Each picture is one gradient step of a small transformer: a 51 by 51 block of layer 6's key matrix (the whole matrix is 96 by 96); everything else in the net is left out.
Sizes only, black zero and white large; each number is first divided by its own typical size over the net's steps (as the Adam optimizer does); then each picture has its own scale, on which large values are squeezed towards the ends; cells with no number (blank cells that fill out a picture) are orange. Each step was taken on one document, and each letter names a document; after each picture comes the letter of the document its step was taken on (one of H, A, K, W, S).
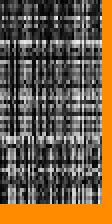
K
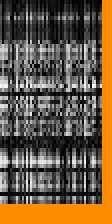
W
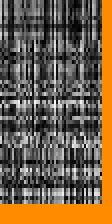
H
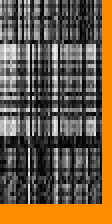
W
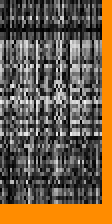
H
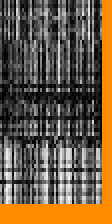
W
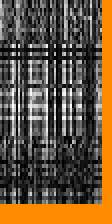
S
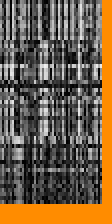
S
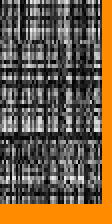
W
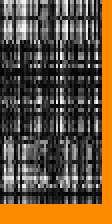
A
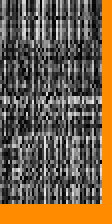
H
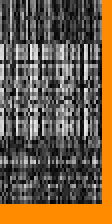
W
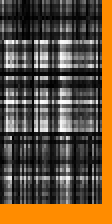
A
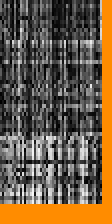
K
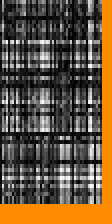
A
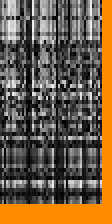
K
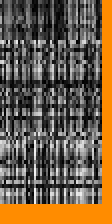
H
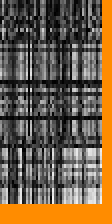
S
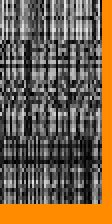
K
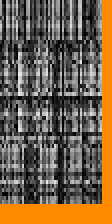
K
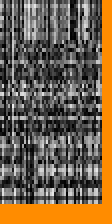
H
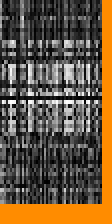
S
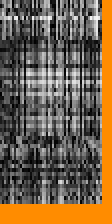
S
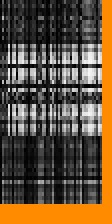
K
